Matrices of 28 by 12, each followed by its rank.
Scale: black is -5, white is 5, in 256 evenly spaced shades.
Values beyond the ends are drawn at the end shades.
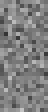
full rank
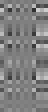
one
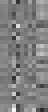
two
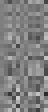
two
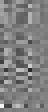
two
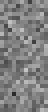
full rank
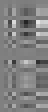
one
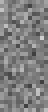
full rank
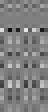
one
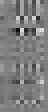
two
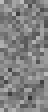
full rank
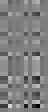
one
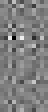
two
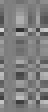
one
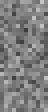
full rank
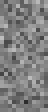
full rank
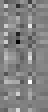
two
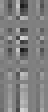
one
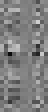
two
